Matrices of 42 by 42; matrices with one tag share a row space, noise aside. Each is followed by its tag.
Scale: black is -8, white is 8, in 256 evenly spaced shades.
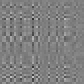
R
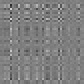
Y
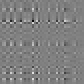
R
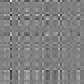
Y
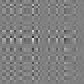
R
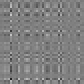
Y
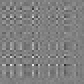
R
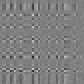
R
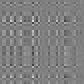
R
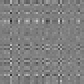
Y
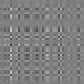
Y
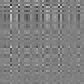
Y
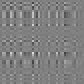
R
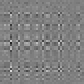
Y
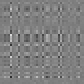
Y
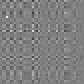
R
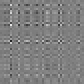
Y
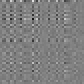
R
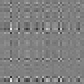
Y
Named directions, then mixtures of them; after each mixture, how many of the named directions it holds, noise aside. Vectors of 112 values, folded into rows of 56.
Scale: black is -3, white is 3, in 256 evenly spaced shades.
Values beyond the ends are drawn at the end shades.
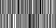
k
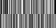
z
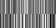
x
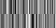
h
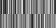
two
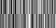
three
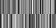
three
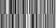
one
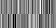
one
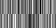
one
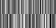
two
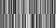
two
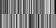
two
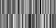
two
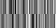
one
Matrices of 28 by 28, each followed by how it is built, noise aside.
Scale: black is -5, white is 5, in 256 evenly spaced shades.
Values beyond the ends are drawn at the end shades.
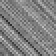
Toeplitz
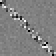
banded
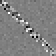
banded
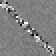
banded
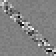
banded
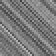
Toeplitz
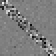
banded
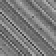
Toeplitz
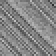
Toeplitz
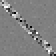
banded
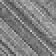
Toeplitz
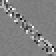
banded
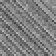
Toeplitz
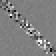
banded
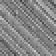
Toeplitz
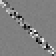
banded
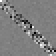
banded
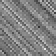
Toeplitz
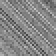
Toeplitz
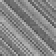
Toeplitz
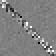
banded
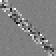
banded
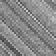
Toeplitz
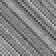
Toeplitz
